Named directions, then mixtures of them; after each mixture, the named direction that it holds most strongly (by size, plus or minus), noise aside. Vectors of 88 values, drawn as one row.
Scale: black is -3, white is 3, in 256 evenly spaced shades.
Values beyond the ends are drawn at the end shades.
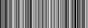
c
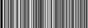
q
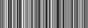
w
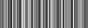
w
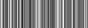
w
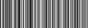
q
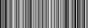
c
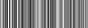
w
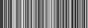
c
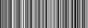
c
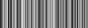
w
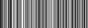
w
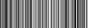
c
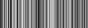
w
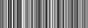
w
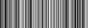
c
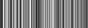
q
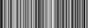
q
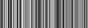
w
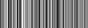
w
